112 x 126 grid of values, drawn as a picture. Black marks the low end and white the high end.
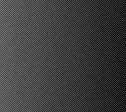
Slope: up to the left. Odd rows or columns: none. Grain: checkered.
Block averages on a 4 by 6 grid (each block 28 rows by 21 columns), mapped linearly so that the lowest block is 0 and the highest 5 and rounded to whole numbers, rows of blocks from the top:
5 4 3 2 1 0
5 4 3 2 1 0
5 4 3 2 1 0
5 4 3 2 1 0
